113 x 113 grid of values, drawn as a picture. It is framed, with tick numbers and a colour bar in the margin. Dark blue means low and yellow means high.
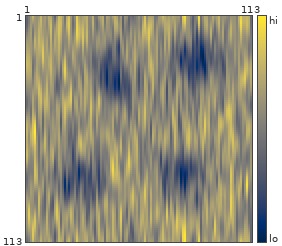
Neither half mirrors the other. No overall slope runs across the table. Four dips sink into the field.
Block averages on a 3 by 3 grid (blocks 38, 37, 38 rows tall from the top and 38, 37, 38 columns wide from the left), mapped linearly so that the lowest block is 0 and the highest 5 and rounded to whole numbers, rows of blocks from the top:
5 1 0
4 3 4
1 4 3
